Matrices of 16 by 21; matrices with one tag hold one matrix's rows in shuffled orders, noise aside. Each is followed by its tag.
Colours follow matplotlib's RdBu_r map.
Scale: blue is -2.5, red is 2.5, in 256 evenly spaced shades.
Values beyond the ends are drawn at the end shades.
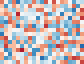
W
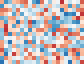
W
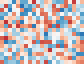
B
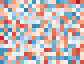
W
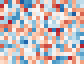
B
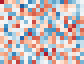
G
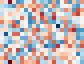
G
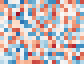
G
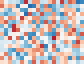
G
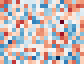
W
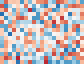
W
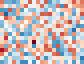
B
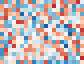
W
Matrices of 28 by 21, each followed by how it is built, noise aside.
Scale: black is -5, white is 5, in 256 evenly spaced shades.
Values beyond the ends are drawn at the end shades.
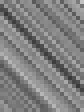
Toeplitz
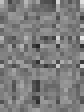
low rank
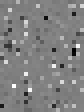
sparse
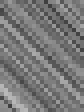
Toeplitz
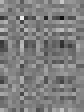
low rank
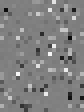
sparse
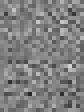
low rank
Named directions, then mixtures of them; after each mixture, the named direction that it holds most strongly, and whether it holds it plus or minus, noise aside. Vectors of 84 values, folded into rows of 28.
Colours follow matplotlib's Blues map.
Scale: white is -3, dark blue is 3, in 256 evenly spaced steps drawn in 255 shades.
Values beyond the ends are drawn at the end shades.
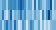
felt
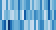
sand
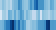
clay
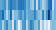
felt, plus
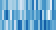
felt, minus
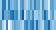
sand, minus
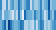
sand, plus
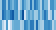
sand, minus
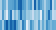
felt, plus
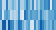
sand, plus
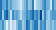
felt, minus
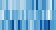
felt, minus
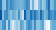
clay, minus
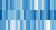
clay, minus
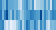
clay, minus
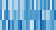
felt, minus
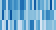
felt, plus
